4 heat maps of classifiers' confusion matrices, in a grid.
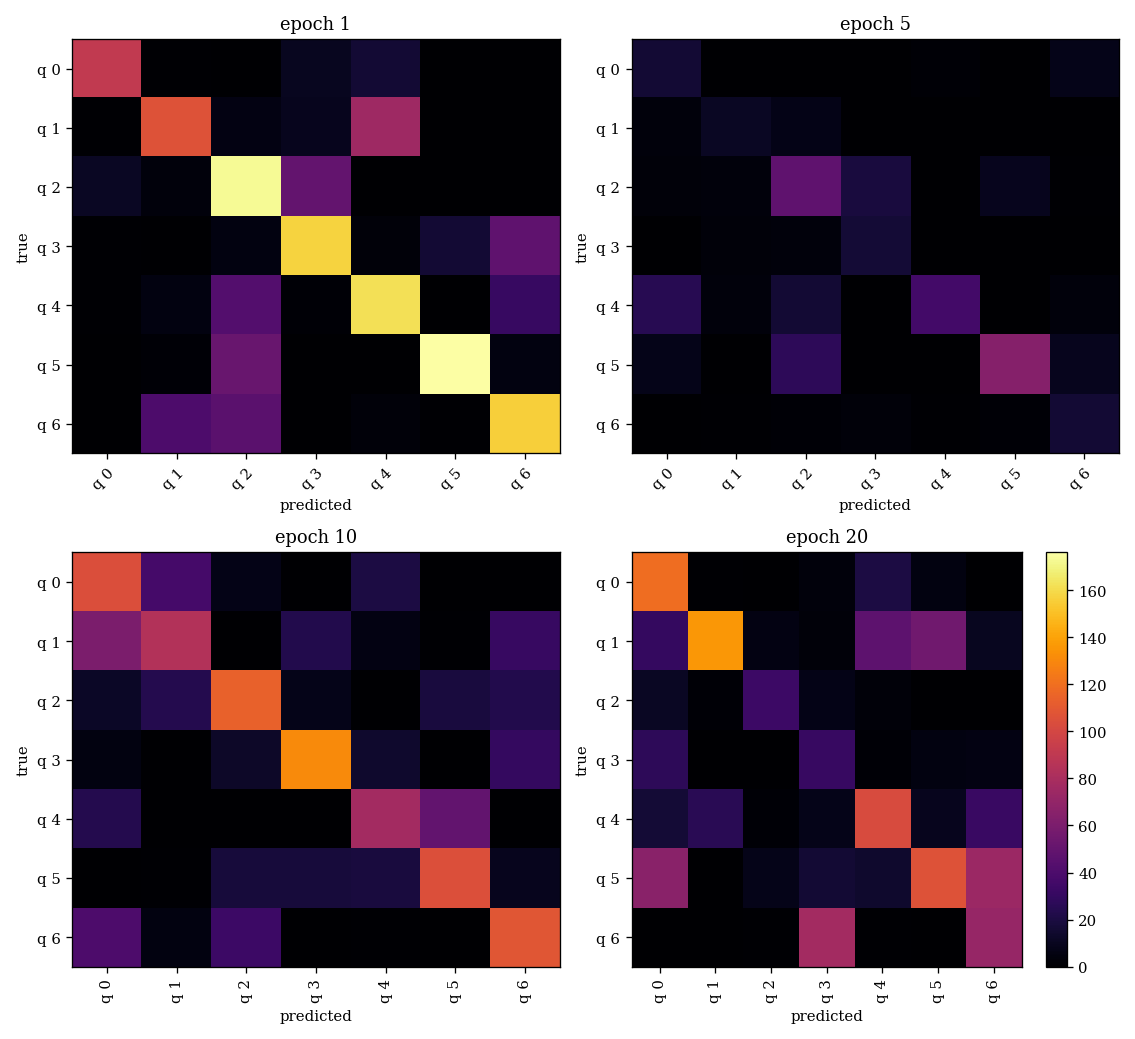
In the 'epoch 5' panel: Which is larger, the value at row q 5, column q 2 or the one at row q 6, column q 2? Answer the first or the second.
the first
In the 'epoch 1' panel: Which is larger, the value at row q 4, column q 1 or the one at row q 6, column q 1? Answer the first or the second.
the second
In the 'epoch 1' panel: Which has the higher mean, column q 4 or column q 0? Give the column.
q 4
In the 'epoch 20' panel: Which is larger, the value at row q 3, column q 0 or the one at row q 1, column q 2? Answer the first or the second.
the first
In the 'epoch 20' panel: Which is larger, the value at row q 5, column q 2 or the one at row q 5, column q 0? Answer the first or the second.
the second
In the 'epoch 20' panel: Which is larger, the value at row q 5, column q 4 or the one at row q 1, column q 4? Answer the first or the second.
the second
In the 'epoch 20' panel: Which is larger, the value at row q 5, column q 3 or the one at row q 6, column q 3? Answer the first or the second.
the second
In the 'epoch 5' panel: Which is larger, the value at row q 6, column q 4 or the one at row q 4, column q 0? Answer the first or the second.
the second
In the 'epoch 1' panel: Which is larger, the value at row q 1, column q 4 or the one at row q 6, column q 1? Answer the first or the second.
the first
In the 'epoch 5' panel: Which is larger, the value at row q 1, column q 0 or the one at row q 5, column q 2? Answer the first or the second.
the second
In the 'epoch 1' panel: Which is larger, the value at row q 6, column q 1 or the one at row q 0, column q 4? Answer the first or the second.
the first
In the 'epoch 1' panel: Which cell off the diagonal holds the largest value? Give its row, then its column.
q 1, q 4
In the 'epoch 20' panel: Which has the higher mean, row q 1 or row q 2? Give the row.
q 1
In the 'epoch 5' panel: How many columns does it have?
7
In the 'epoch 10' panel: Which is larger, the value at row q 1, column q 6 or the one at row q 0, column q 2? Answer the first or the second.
the first
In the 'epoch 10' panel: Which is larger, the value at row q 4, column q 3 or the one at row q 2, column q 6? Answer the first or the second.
the second
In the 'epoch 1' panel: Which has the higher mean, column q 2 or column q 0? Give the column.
q 2
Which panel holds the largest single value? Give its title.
epoch 1
